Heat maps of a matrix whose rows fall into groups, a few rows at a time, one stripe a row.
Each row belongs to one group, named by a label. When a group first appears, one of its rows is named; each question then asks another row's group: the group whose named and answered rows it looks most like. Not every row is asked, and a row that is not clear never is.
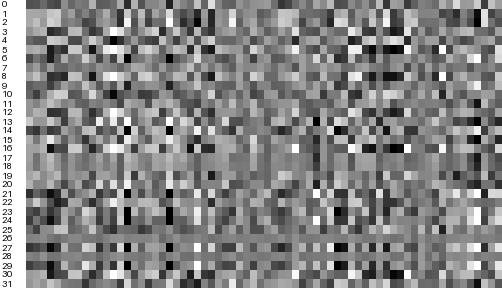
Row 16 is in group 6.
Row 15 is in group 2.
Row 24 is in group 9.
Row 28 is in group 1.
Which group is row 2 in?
2
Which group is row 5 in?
6
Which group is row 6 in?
9
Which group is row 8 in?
6
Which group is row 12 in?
6
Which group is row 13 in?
2
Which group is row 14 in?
9
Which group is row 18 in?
2
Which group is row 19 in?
2
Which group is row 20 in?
2
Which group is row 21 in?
9
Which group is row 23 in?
9
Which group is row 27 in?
9
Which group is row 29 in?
9
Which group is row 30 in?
6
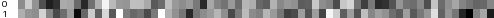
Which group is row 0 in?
6
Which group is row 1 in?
2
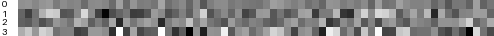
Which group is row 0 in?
2
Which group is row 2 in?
9
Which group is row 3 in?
2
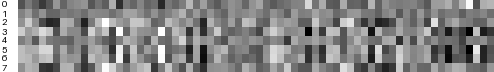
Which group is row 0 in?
9
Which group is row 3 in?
2
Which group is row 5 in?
2
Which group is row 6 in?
2
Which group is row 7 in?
6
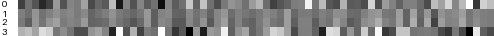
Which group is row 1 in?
1
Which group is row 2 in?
1
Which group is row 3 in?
2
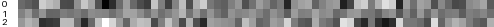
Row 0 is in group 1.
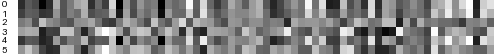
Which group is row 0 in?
9
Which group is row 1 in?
9
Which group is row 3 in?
6
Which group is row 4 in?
9
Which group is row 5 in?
6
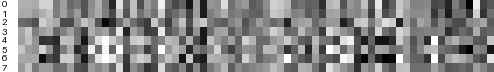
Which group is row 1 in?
2
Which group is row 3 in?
2
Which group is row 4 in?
6
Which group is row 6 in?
6
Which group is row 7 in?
2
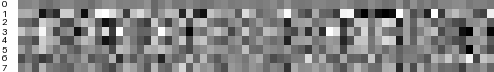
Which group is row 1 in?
6
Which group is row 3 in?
2
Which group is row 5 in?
2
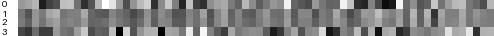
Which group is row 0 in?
6
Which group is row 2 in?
1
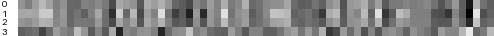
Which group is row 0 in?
2
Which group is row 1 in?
2
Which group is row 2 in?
2
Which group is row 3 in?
9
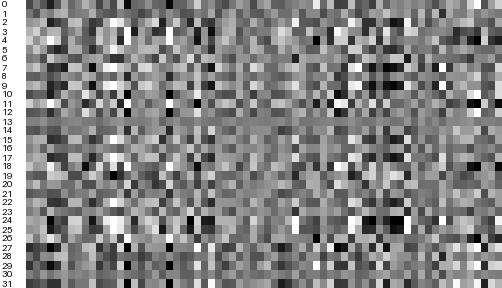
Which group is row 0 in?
9
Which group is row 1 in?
1
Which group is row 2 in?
6
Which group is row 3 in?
2
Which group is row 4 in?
2
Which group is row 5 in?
6
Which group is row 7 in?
6
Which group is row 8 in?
9
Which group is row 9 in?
6
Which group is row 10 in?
9
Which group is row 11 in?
2
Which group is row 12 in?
9
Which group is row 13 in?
1
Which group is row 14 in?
9
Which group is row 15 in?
6
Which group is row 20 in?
2
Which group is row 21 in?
9
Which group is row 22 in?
6
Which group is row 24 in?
6
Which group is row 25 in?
6
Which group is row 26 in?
2
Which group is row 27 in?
9
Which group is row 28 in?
1
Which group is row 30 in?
1
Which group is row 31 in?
9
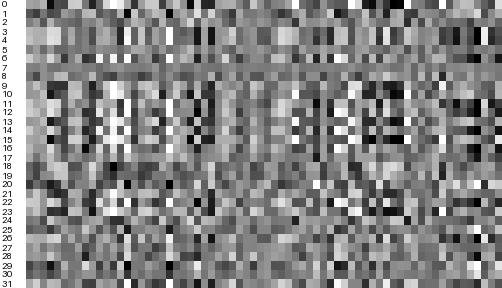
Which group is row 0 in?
6
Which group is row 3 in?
2
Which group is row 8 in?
1
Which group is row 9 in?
6
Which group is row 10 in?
6
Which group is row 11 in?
2
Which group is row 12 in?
2
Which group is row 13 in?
6
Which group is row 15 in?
6
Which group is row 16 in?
2
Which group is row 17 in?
2
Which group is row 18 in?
1
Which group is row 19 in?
1
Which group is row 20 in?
9
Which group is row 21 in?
6
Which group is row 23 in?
6
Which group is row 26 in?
2
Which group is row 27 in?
2
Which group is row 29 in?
9
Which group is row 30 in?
9
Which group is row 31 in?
2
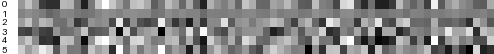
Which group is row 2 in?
2
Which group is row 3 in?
9
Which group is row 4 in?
6
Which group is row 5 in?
2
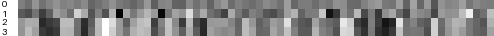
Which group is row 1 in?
9
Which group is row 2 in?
6
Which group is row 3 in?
6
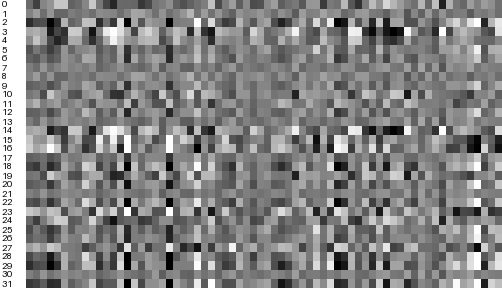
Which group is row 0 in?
1
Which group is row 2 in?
9
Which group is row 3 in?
6
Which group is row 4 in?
6
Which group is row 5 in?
9
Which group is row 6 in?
9
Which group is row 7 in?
1
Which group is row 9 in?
9
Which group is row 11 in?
2
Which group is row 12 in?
9
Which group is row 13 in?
1
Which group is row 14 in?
6
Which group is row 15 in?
2
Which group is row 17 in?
9
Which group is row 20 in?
9
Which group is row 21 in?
1
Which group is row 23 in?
2
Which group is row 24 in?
1
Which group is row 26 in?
9
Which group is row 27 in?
2
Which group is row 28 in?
9
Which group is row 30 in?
1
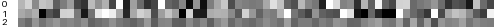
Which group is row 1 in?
6
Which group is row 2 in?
1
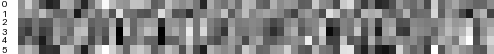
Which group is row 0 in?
6
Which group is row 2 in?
9
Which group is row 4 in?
9
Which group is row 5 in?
6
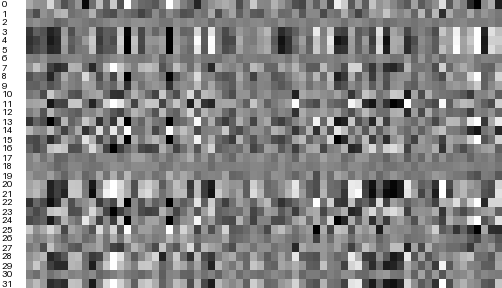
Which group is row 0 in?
2
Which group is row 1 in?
1
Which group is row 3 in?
9
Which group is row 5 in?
9
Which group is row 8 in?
9
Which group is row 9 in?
9
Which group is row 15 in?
9
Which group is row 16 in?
1
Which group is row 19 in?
2
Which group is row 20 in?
6
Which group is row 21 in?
6
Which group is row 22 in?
9
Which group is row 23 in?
1
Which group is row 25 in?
2
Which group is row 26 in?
2
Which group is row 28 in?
6
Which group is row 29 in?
6
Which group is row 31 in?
6
